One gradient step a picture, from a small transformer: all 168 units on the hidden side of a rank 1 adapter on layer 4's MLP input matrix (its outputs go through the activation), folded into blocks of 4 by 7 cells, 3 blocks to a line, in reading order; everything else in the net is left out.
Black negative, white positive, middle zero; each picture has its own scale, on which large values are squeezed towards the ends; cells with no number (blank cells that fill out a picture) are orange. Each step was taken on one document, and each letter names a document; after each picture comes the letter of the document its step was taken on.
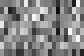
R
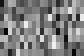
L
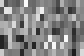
R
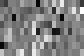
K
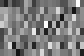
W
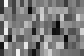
W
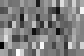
K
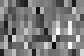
R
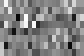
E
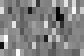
K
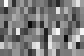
W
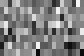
W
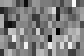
R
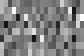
E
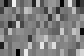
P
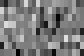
W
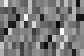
E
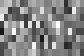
R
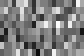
W
